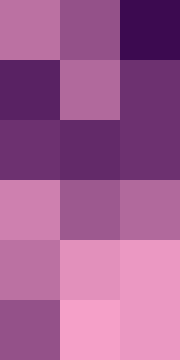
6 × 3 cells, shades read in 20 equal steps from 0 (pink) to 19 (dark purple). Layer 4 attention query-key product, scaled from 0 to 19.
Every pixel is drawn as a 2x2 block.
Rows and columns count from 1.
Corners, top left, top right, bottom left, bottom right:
6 19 10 1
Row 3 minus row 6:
4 15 13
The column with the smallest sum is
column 2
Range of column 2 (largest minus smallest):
15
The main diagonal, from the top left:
6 7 14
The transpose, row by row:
6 16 14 4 6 10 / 10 7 15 9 2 0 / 19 14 14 7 1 1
